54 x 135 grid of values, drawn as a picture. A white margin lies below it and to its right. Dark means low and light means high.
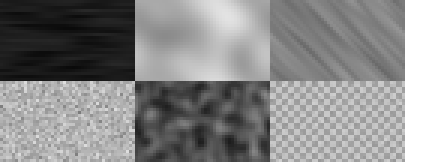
It is made of 2 by 3 panels. Panel 1,1: very low, streaked across, faint in contrast. Panel 1,2: high, smooth. Panel 1,3: middling, slanting down to the right, faint in contrast. Panel 2,1: high, fine-grained. Panel 2,2: low, blotchy. Panel 2,3: high, checkered.
